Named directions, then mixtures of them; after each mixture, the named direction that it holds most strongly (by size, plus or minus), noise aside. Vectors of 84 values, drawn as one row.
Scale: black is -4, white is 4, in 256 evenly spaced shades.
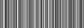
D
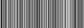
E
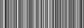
D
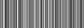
D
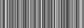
D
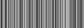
E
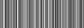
D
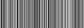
E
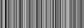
D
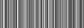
D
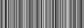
D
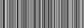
D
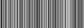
E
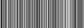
E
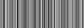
D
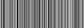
D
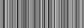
D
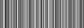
D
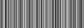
D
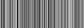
D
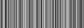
D
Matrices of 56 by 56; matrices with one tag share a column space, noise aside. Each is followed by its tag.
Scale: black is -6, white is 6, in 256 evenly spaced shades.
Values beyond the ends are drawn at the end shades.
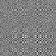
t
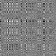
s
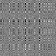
s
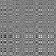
t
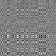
t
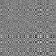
t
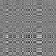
t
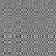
t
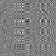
s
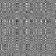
s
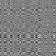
t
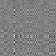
t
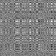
s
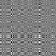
t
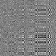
t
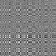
t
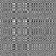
s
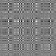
s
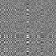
t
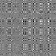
s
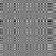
s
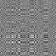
t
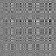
s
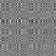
s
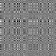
s
